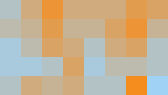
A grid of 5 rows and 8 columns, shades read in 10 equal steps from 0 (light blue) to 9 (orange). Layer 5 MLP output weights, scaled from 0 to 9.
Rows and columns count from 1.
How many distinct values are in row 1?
5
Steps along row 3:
up up down down up up down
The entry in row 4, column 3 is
2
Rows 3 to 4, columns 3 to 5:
6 5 2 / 2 6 1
